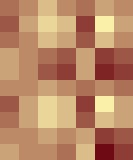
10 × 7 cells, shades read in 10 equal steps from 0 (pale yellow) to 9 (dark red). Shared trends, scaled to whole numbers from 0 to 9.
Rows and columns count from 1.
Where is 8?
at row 5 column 6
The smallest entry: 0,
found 2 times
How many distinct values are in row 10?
6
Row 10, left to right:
3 4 4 5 2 9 7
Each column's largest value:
6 4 6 7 7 9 7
